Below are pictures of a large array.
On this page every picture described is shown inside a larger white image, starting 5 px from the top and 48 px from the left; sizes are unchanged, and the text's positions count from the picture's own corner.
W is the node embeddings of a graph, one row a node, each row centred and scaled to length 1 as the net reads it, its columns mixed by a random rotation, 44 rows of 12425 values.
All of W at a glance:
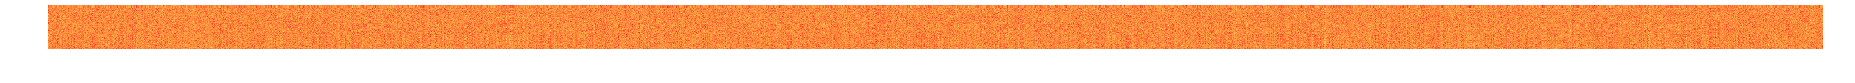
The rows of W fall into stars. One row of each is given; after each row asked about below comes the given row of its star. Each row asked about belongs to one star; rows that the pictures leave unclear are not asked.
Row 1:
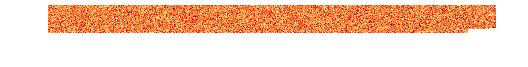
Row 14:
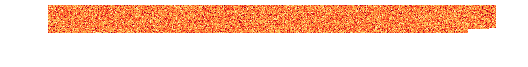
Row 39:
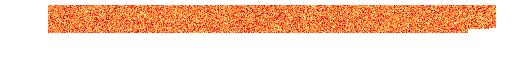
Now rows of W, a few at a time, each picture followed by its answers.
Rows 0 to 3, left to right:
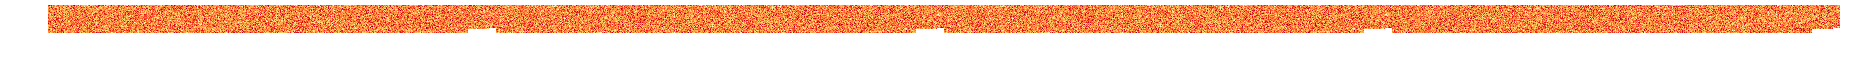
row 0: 1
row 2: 1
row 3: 39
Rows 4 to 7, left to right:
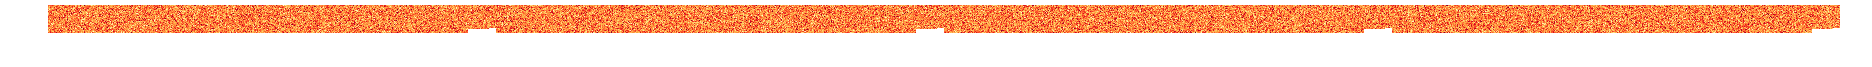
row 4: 14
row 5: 1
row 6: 39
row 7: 1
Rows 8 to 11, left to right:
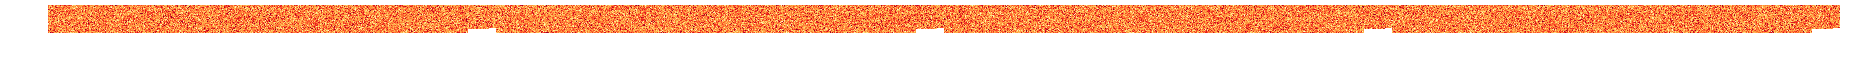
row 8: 14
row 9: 1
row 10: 14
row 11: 14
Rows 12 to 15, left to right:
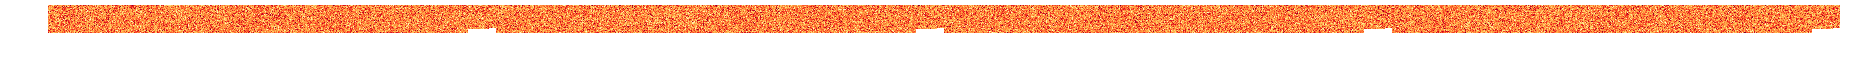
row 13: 1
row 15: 1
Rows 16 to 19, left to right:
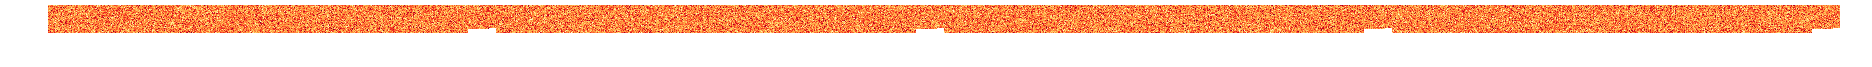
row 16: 14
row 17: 1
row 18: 1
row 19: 39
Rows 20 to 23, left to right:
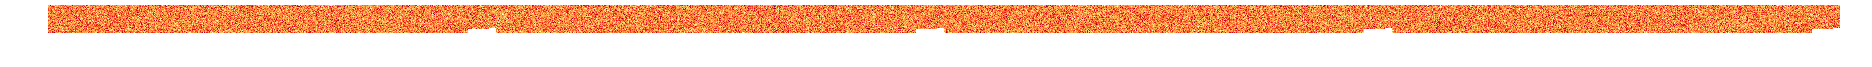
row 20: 39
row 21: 14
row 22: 14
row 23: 39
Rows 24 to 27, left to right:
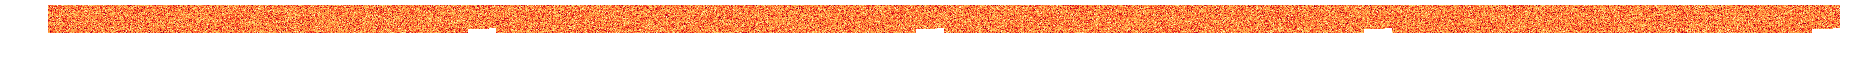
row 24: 39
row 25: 1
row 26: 1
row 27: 39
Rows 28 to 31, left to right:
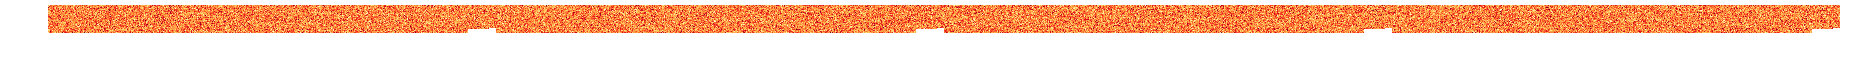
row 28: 39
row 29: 1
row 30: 14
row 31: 14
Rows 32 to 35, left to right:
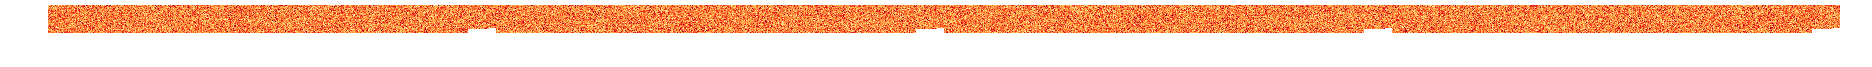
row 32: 39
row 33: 14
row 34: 14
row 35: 1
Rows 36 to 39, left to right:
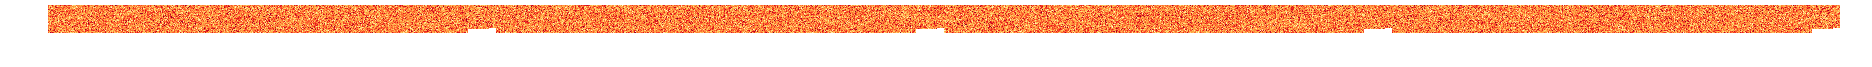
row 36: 14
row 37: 14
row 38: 14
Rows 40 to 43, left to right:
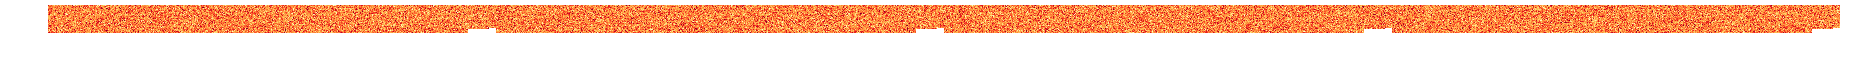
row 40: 39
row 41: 39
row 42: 14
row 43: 39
